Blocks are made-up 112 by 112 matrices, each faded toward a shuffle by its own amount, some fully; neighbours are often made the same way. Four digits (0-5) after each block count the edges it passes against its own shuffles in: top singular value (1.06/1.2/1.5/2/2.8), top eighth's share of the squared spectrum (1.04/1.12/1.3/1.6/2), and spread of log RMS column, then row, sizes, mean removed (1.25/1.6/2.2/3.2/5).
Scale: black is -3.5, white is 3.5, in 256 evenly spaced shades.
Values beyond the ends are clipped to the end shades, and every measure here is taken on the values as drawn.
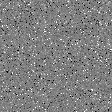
2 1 0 0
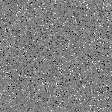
1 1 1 0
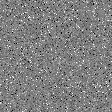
0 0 0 0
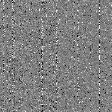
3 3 3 0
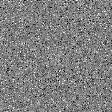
3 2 1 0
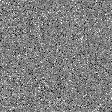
3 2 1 0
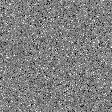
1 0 0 0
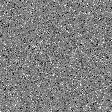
0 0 0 0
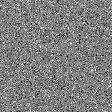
3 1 0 0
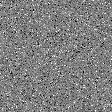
0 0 0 0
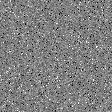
0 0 0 0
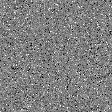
0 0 1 0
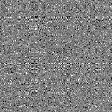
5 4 2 3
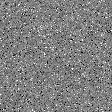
0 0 0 0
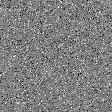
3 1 0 0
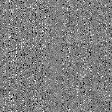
1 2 4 0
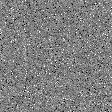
0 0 0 0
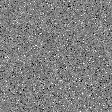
0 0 0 0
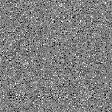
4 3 1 2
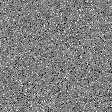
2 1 0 0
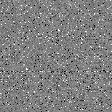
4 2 0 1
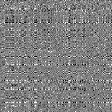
5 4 3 4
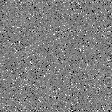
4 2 1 1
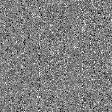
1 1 3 0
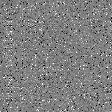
3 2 1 1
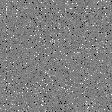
3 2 1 1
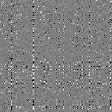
5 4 3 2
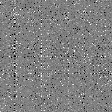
4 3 2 2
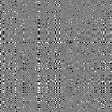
5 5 4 3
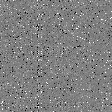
3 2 1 1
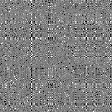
5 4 3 3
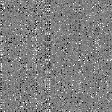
4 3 2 1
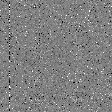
4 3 1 0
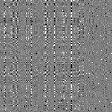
5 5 4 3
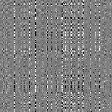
5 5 4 3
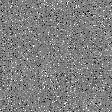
3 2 1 0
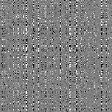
5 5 4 3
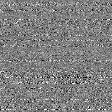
2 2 0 4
